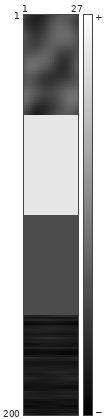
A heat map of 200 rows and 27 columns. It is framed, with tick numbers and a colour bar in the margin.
It is made of 4 by 1 panels. Panel 1,1: low, smooth. Panel 2,1: very high, flat. Panel 3,1: low, flat. Panel 4,1: very low, streaked across, faint in contrast.
